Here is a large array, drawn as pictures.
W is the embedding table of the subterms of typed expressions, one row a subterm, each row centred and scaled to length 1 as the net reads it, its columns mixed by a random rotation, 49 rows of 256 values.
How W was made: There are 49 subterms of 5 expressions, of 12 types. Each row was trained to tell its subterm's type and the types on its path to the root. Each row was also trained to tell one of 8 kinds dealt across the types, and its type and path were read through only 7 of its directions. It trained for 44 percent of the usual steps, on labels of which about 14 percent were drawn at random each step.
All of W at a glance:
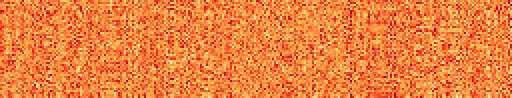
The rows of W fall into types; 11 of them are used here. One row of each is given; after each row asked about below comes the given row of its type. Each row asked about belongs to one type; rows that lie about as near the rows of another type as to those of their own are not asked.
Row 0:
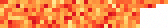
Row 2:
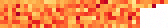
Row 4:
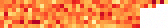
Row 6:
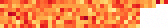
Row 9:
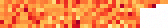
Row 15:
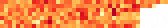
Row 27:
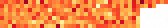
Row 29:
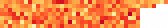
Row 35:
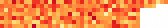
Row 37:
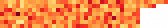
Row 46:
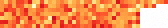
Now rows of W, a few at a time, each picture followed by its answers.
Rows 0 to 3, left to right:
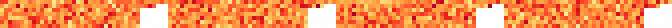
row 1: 27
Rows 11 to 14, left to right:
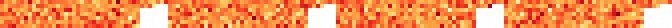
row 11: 6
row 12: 27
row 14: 0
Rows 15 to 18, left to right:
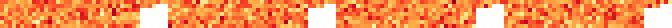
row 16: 9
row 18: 4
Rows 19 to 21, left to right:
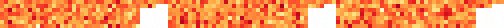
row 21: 0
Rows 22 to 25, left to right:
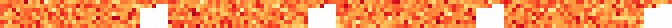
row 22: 2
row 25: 0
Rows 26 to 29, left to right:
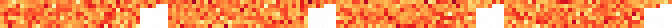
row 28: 37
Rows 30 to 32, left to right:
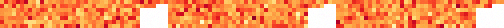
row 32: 9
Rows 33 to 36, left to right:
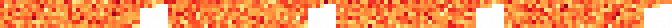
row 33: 6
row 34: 6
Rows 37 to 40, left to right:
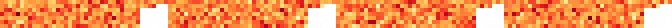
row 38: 0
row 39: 4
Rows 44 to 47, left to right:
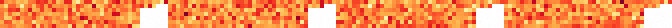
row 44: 6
